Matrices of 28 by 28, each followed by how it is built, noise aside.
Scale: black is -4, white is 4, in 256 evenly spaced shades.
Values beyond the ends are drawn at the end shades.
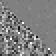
lower triangular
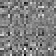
low rank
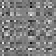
low rank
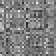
low rank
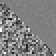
lower triangular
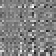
low rank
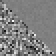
lower triangular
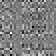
low rank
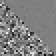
lower triangular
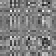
low rank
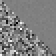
lower triangular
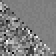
lower triangular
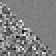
lower triangular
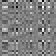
low rank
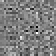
low rank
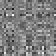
low rank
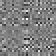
low rank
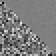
lower triangular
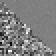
lower triangular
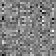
low rank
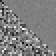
lower triangular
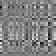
low rank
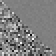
lower triangular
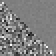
lower triangular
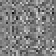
low rank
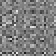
low rank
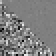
lower triangular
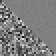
lower triangular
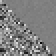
lower triangular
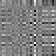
low rank
